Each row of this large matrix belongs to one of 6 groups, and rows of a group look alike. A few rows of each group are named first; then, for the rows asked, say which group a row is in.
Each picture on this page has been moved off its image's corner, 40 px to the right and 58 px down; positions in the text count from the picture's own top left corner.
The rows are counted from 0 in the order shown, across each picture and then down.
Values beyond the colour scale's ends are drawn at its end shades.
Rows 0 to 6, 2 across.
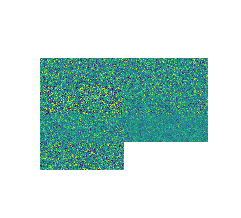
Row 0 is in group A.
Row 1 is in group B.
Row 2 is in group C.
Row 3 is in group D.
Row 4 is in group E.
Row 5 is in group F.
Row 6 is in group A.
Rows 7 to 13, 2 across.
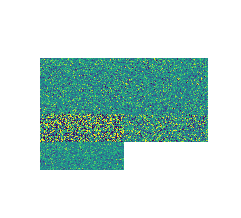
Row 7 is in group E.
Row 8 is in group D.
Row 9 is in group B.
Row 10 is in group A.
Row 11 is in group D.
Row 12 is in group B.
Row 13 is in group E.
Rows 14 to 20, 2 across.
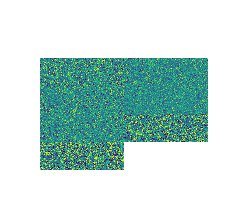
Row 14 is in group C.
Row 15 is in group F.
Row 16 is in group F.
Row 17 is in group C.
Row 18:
F
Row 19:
A
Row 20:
D
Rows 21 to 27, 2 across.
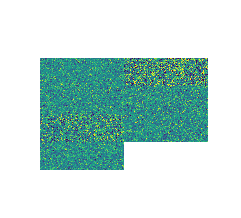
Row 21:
B
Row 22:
C
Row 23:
B
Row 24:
A
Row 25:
D
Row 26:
A
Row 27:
E
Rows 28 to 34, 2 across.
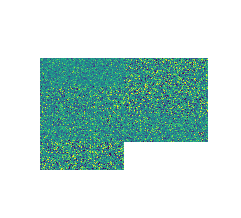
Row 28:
F
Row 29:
B
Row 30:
D
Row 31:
E
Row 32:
B
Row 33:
C
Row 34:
B
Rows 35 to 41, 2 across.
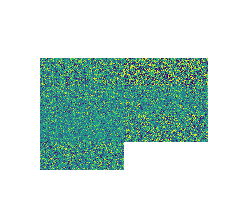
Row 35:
D
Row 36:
E
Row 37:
E
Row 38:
B
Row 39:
C
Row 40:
B
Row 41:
E
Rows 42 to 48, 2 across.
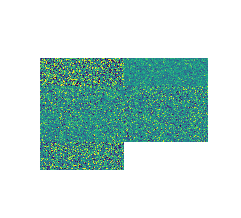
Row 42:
B
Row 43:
E
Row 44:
E
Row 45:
F
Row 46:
D
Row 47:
F
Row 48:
C
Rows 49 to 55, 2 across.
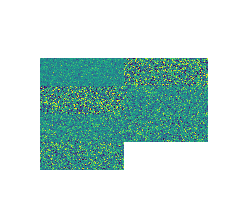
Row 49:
C
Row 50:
E
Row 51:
A
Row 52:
F
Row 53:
B
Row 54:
A
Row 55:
E
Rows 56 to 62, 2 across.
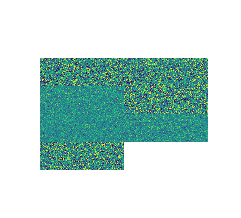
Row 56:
F
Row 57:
F
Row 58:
E
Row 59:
E
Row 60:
F
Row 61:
E
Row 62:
C
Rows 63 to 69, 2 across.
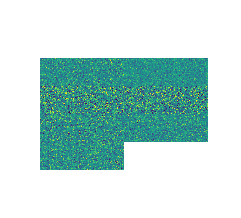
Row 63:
B
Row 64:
B
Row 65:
E
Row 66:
A
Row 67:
E
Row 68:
E
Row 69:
C
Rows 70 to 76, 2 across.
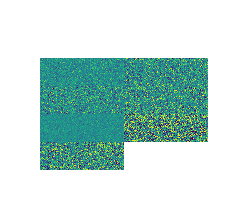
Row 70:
B
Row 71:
F
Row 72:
C
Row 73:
B
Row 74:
A
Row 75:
E
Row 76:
C
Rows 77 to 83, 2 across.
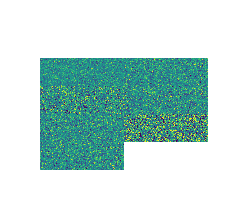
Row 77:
A
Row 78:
D
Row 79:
F
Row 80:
F
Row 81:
E
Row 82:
B
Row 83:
D
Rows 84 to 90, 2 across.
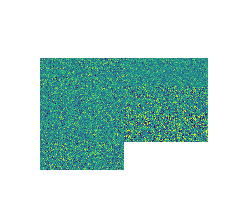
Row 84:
B
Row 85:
B
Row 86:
C
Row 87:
B
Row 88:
D
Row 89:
B
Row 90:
C
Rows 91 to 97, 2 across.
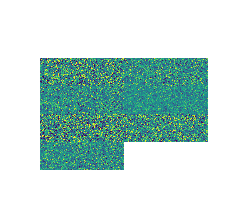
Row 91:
A
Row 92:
A
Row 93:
A
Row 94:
A
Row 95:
F
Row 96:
B
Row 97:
A
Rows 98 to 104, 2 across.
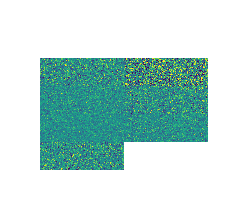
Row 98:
E
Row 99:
D
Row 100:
C
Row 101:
C
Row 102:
E
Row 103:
C
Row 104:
B
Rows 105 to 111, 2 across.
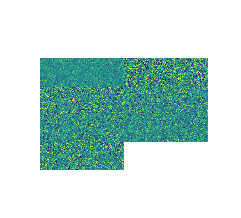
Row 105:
B
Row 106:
D
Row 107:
B
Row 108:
E
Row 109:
A
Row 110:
A
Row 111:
B
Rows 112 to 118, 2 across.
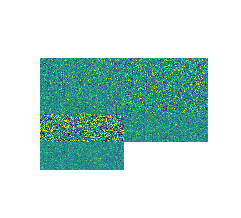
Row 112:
C
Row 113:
C
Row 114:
D
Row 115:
A
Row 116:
E
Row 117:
A
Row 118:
D
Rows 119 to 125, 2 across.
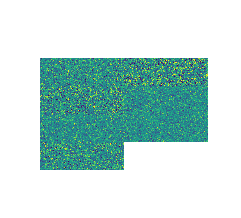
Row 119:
D
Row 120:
B
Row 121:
D
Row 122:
F
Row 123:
F
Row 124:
F
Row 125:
E
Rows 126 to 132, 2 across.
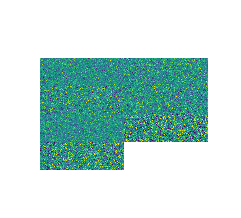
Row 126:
F
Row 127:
E
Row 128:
C
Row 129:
A
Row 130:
E
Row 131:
D
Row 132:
C
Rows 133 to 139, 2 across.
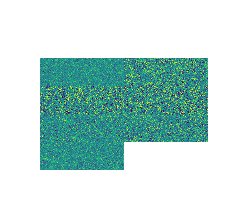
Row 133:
C
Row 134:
B
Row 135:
D
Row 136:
A
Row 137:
F
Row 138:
F
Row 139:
A
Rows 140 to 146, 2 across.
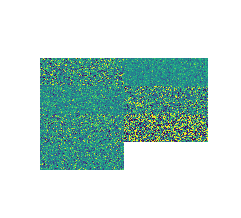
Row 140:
E
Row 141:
D
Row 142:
B
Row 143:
A
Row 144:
C
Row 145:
E
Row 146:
F
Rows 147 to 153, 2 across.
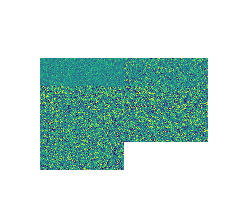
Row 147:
C
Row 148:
F
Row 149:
E
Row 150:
E
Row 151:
C
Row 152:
E
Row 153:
C
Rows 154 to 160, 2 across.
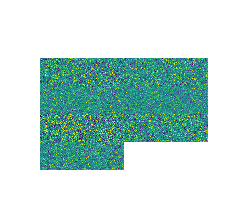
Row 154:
A
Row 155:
B
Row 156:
C
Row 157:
F
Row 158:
A
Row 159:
E
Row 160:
C
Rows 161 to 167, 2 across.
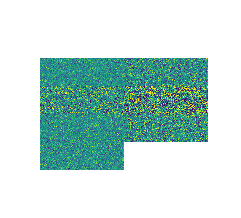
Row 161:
B
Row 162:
A
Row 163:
E
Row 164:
E
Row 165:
C
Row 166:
C
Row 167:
B
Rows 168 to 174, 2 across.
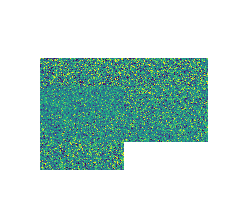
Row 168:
C
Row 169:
E
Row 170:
A
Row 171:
E
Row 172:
F
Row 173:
D
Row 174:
D
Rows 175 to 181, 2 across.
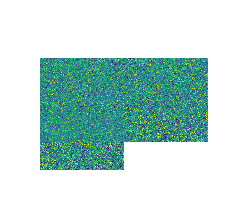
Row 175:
C
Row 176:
E
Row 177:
A
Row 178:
F
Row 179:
A
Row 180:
A
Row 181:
B
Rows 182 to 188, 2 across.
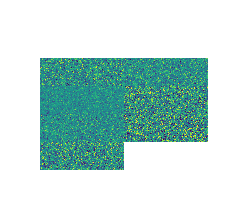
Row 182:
D
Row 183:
A
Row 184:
C
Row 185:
E
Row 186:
A
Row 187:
A
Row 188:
F
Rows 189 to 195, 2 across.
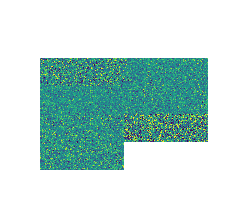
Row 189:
A
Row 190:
F
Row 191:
B
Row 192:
D
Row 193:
B
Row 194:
F
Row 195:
E
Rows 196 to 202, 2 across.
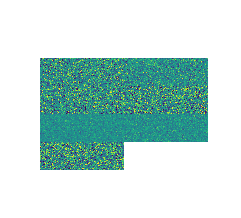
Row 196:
C
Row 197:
F
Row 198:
D
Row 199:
C
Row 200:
E
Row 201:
B
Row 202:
E
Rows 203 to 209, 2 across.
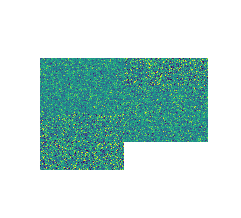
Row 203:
E
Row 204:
F
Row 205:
D
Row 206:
B
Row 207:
F
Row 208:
E
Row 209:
F
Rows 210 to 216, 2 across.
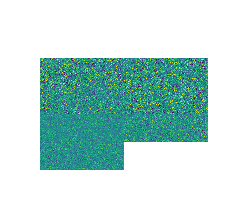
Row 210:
F
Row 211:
B
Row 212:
F
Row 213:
C
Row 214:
B
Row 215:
D
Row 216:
E
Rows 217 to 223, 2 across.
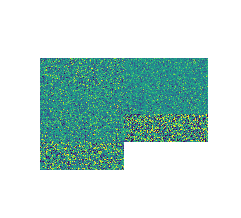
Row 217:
A
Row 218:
B
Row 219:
C
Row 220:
F
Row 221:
D
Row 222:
C
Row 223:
E
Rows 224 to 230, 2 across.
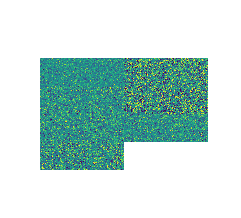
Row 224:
F
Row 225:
C
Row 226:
B
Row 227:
A
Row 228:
E
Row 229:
C
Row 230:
D
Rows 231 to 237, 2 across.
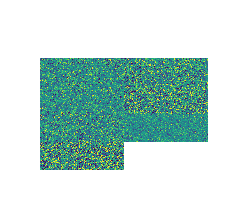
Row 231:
B
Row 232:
E
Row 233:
B
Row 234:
E
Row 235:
A
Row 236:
F
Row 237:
A
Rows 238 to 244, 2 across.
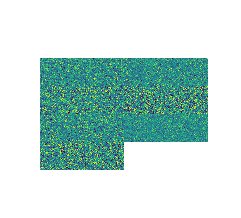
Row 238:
D
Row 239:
F
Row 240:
B
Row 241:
F
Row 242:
E
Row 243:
C
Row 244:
D
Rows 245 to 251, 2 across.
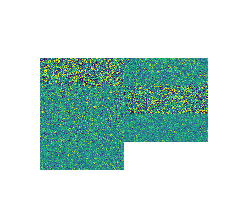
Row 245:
A
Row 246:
E
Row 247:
D
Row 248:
C
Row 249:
B
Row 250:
E
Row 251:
D
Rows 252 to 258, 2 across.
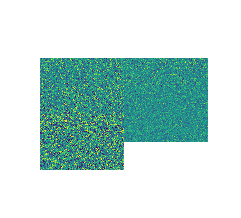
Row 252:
D
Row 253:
B
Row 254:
F
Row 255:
E
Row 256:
E
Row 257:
A
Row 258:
A
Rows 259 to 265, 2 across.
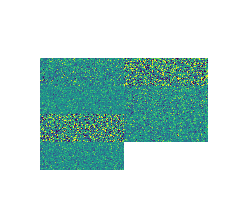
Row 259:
F
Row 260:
D
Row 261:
B
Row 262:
C
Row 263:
F
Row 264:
D
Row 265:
F
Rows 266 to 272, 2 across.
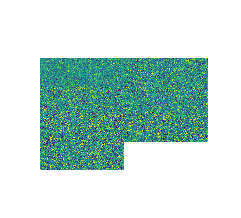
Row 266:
D
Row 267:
C
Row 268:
B
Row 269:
B
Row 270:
C
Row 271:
A
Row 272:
C
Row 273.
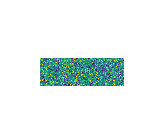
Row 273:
F
